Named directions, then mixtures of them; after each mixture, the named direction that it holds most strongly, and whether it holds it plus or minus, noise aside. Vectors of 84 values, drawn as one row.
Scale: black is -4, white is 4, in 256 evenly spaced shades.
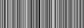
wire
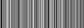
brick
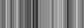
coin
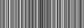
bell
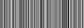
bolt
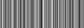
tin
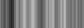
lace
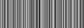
wire, plus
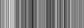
lace, minus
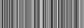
tin, minus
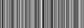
tin, minus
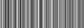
tin, plus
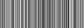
tin, minus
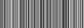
bolt, plus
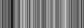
lace, plus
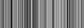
coin, plus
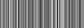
bell, plus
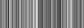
coin, minus
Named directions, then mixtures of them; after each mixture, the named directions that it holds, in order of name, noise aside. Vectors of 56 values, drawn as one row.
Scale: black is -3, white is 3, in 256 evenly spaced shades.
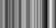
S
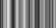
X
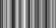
S, X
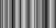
S, X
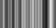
S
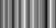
S, X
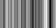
S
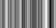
S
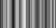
S, X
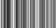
X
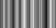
S, X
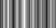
S, X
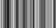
X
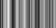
X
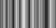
S, X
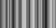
S, X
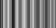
S, X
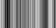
S, X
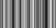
S, X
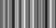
S, X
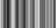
X
